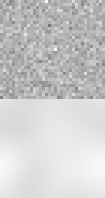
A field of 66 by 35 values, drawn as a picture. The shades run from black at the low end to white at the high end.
It is made of 2 by 1 panels. Panel 1,1: high, fine-grained. Panel 2,1: very high, smooth, faint in contrast.
